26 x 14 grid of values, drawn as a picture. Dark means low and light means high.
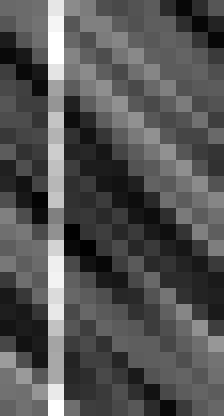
No overall slope runs across the table. The ninth with the lowest average is the centre. Column 4 differs from the columns beside it. The values are skewed, with a long tail toward high values.
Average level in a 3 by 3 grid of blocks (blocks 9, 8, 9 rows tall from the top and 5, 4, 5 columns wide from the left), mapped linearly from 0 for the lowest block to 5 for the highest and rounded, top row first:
5 5 3 / 4 0 3 / 5 2 3
